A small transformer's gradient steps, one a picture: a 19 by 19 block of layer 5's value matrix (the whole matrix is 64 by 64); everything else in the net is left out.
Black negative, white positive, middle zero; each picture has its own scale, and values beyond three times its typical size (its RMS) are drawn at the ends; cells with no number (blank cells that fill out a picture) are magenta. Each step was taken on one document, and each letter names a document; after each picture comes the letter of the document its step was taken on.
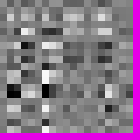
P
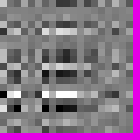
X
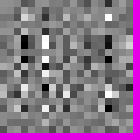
P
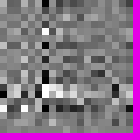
X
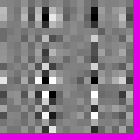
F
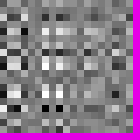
X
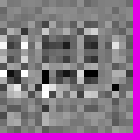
X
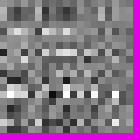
X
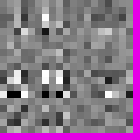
P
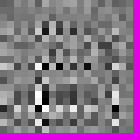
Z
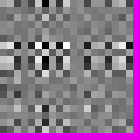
Z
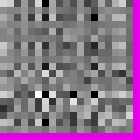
Z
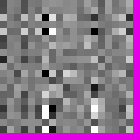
Z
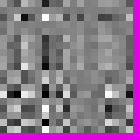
P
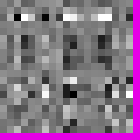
P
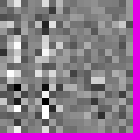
F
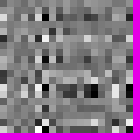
F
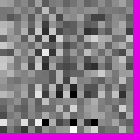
Z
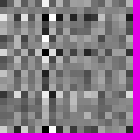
F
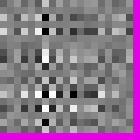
Z
